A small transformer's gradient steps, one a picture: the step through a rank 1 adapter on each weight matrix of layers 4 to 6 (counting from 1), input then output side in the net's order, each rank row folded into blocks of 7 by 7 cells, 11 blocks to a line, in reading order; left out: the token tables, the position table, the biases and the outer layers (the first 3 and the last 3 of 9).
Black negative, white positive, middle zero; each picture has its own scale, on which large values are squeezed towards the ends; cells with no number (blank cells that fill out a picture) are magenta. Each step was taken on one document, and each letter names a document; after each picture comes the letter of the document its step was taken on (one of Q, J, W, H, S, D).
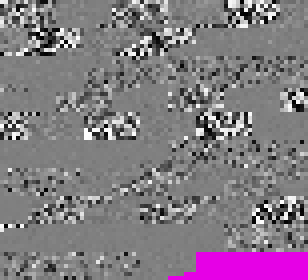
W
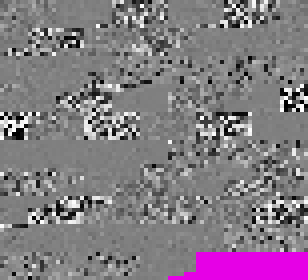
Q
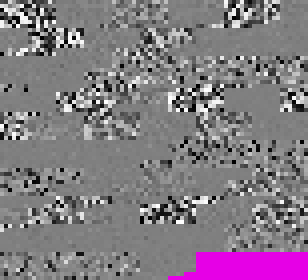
W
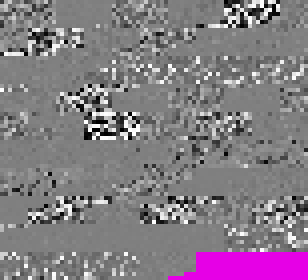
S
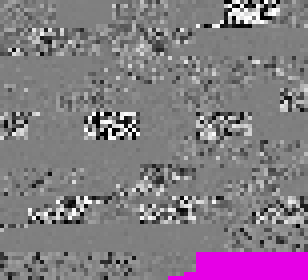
Q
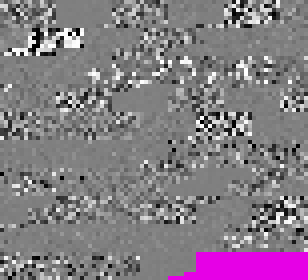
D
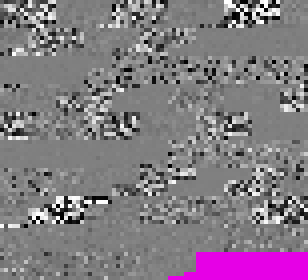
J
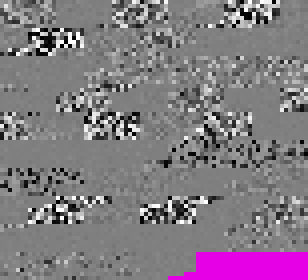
W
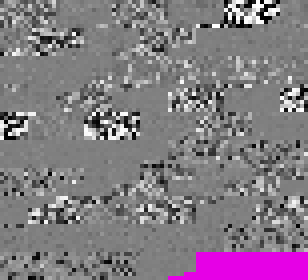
Q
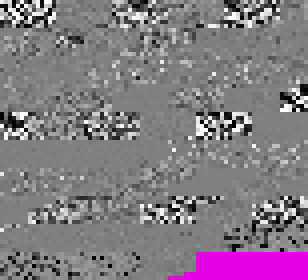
D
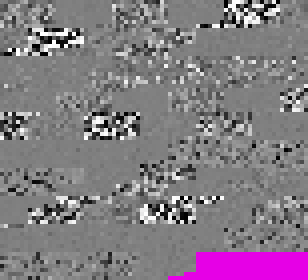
Q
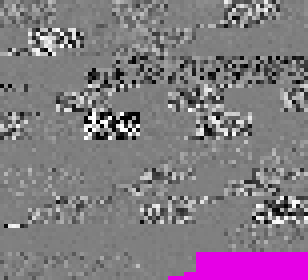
W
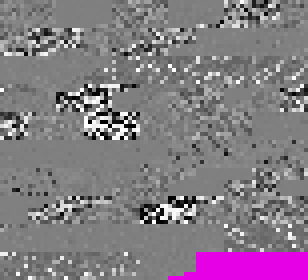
S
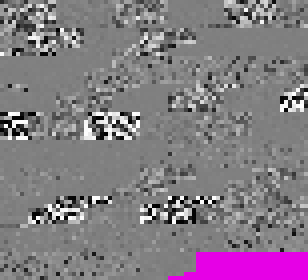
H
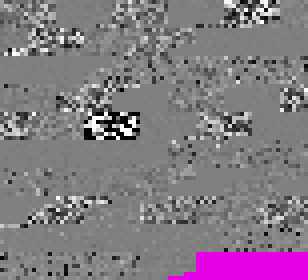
J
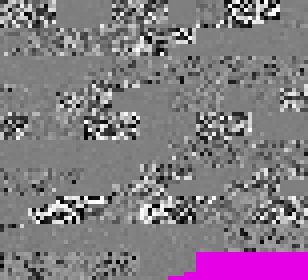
Q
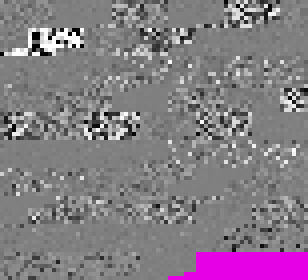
D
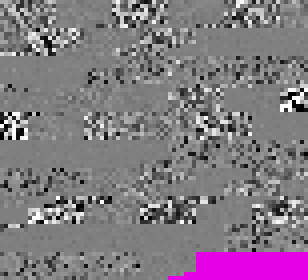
W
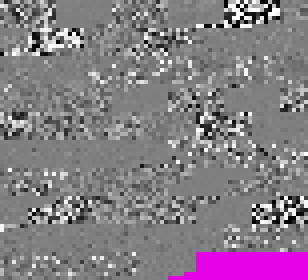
D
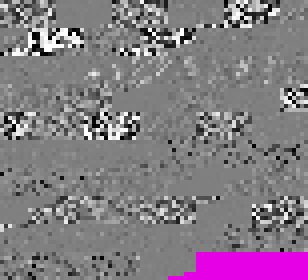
D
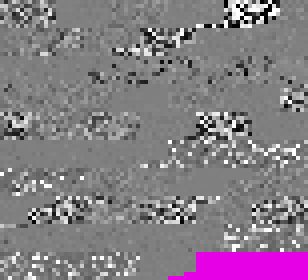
D
